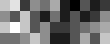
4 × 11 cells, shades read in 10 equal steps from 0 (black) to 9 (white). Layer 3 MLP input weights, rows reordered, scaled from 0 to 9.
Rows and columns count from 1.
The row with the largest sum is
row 3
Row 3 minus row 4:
3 5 2 -4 0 1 1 0 -2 2 -1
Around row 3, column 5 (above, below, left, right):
1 5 3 2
